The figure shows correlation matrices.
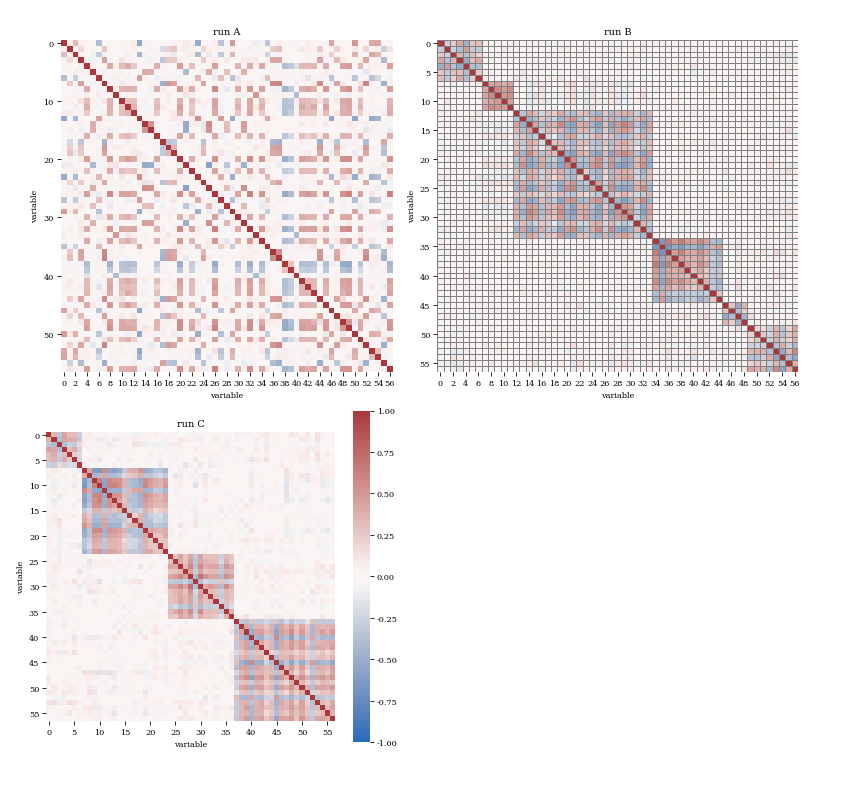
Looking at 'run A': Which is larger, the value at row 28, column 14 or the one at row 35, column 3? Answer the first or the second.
the first
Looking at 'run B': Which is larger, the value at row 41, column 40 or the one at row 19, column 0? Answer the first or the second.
the first
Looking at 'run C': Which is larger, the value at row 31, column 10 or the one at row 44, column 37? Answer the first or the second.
the first
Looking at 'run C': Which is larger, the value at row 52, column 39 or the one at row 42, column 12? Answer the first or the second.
the second
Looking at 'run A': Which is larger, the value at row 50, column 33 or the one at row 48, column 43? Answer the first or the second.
the second
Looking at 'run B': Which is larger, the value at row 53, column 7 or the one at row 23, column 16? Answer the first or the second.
the first
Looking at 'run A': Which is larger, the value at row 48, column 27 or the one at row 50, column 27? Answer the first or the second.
the first
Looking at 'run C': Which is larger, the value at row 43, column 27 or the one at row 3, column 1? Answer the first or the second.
the second
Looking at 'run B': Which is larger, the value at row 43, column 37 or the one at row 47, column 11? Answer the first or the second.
the second
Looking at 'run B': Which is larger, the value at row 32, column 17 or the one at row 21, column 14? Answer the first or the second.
the first
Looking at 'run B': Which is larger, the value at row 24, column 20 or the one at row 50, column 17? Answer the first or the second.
the first
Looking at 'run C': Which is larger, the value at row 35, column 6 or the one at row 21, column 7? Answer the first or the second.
the first
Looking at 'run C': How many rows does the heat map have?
57
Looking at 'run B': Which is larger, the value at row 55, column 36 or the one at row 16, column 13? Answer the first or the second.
the second
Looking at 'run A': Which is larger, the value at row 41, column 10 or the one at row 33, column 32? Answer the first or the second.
the first
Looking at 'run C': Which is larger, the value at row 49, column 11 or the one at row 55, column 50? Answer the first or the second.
the second
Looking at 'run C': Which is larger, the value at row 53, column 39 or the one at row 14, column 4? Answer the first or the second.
the first
